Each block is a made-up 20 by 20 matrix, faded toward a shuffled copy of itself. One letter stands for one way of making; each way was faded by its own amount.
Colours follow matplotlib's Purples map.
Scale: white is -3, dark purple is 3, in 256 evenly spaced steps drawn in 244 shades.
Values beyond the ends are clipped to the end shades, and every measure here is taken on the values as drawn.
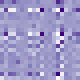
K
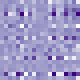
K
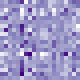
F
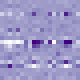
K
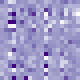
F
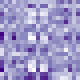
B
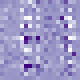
F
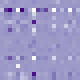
K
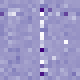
F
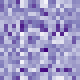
B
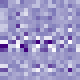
K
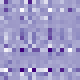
K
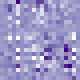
F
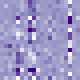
F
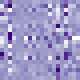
F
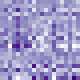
B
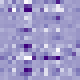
K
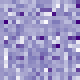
F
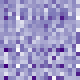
B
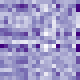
B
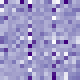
F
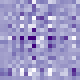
K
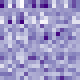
B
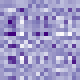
B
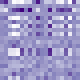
K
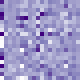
F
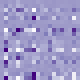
K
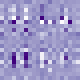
K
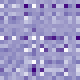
K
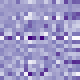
K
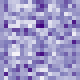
B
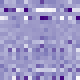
K
